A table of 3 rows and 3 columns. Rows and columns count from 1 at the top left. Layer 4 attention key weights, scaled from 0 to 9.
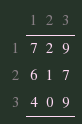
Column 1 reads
7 6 4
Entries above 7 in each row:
1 0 1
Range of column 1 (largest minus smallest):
3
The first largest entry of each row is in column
3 3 3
